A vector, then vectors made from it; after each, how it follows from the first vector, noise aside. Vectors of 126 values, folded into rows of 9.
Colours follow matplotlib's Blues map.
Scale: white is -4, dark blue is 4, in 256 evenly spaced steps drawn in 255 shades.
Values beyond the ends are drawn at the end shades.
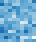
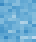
shrunk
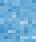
shrunk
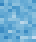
shrunk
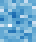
wrapped around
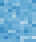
shrunk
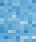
shrunk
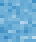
shrunk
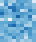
wrapped around
